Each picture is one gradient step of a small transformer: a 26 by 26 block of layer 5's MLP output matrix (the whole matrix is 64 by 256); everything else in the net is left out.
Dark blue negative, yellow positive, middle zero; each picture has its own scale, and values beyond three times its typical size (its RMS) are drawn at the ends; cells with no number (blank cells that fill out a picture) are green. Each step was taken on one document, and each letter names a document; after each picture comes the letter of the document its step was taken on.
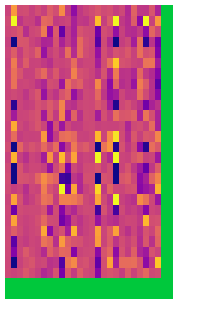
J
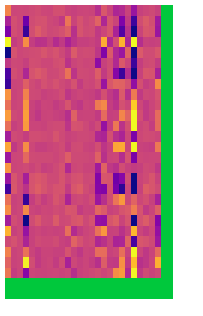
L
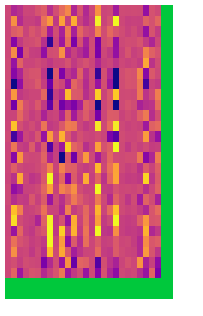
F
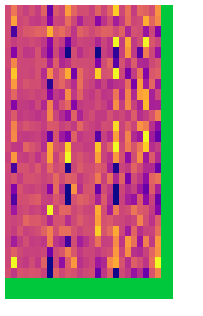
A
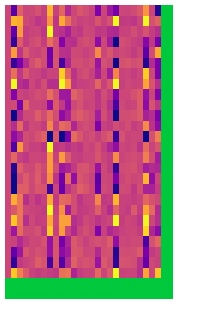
J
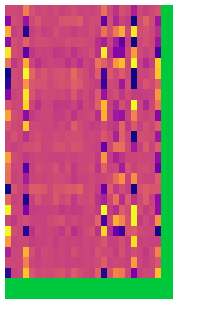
L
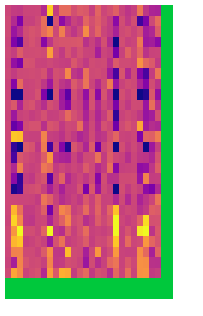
F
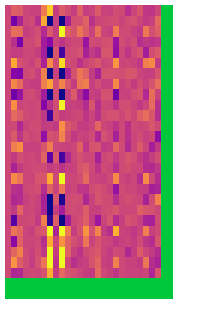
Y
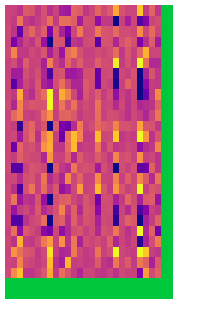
F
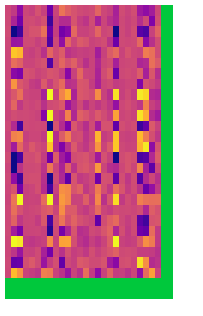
F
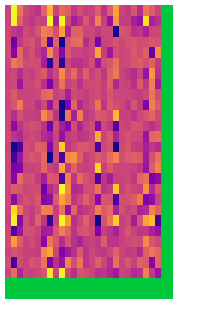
Y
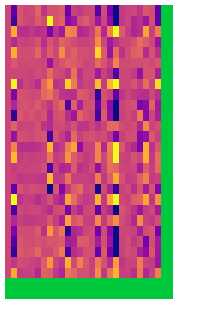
J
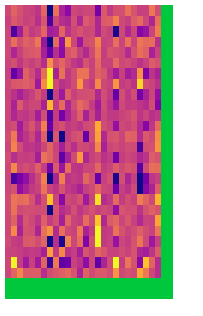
Y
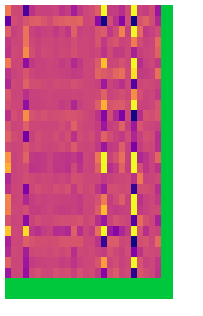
L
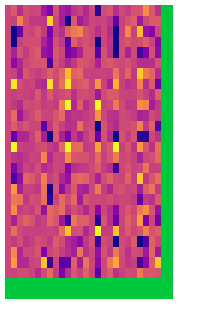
A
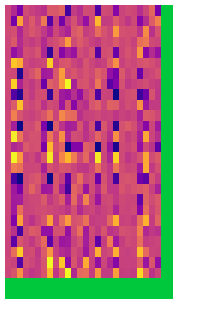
F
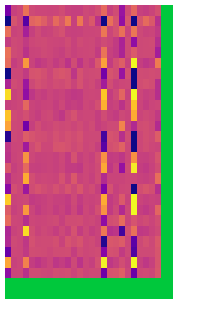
L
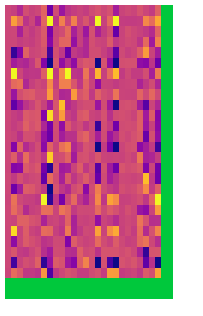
J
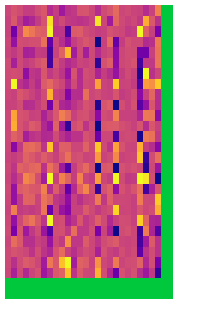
J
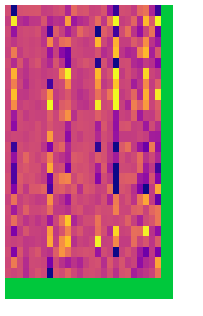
A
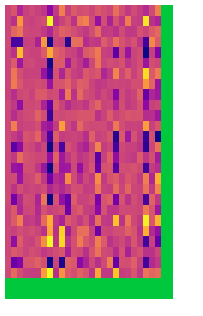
Y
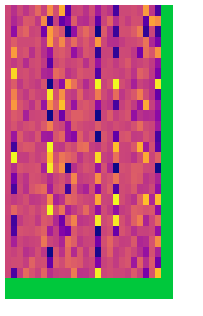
A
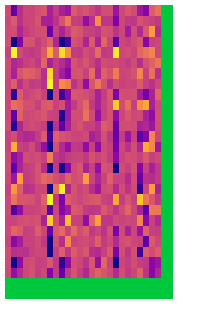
Y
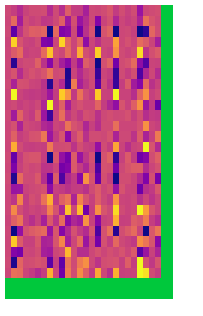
A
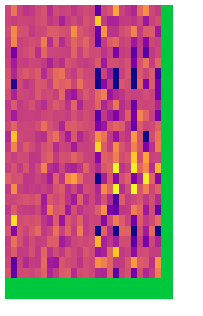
A
